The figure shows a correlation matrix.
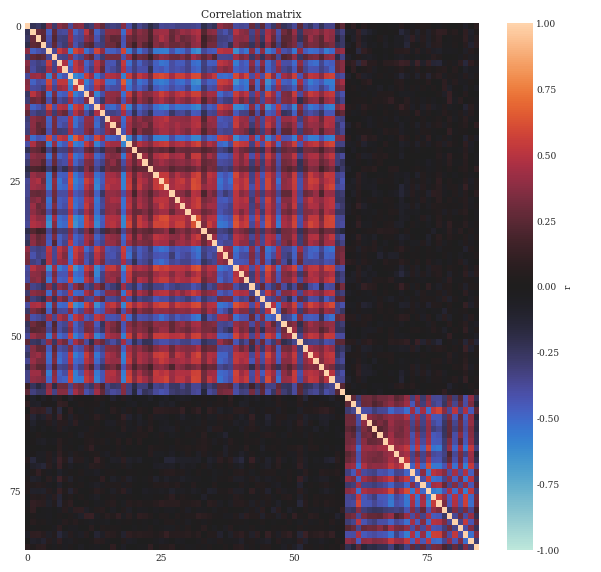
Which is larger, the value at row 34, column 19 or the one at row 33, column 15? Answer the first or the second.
the first
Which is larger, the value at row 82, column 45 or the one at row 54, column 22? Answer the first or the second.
the second
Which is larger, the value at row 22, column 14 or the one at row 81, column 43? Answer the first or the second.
the second
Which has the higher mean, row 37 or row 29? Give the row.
29
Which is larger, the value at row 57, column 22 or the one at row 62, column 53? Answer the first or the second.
the first
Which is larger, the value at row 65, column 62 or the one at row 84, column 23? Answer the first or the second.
the second
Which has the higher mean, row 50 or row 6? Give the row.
50
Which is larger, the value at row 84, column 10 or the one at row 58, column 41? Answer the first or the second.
the first
